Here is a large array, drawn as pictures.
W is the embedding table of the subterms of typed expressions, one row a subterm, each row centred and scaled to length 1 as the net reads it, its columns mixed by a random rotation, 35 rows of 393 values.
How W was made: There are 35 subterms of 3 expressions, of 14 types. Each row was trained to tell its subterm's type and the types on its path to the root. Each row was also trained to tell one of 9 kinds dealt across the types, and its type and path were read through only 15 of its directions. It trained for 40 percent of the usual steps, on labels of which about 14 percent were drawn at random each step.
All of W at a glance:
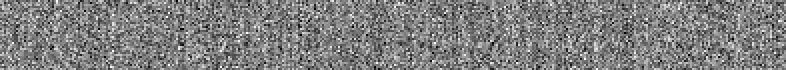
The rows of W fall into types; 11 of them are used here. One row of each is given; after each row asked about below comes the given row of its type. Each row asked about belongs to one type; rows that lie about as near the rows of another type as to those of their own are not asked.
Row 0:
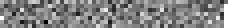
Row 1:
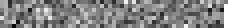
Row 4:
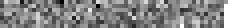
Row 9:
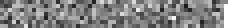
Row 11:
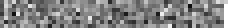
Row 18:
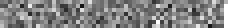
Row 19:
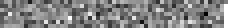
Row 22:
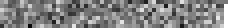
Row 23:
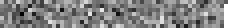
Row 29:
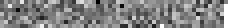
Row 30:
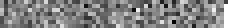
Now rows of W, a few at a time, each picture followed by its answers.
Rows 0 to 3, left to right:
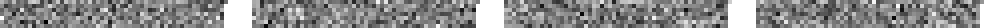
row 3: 29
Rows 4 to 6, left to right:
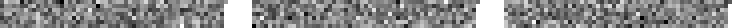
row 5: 22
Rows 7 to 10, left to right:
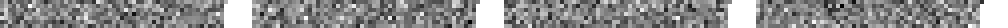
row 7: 1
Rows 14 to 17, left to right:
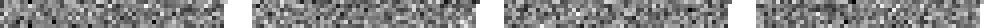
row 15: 0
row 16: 4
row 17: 29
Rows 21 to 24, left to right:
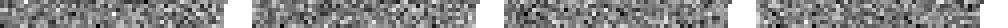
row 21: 22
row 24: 23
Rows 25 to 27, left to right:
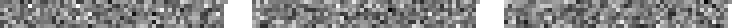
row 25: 1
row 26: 11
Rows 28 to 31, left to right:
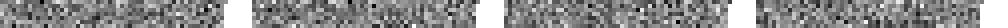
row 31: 4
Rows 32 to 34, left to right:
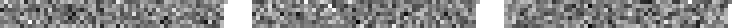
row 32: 29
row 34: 23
